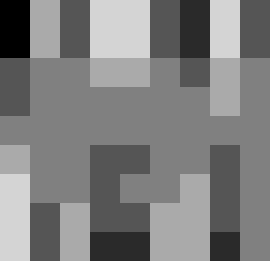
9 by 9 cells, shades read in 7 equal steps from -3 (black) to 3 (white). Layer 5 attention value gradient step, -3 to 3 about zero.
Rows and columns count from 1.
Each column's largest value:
2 1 1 2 2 1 1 2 0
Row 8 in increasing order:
-1 -1 -1 -1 0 1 1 1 2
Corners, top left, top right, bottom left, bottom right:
-3 -1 2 0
